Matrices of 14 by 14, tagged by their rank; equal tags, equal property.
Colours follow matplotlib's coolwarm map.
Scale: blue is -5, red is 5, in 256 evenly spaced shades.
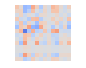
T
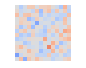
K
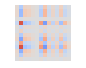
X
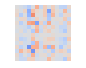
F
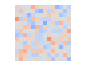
K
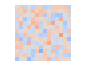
K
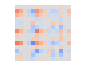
T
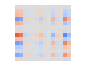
X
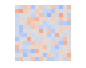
K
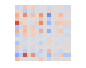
T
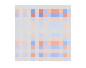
X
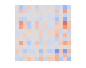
T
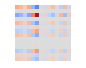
X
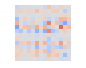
F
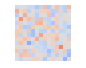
K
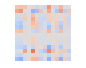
T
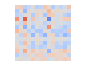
F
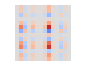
X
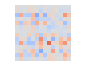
F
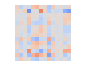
T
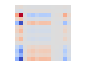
X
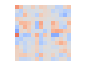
F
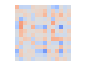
F
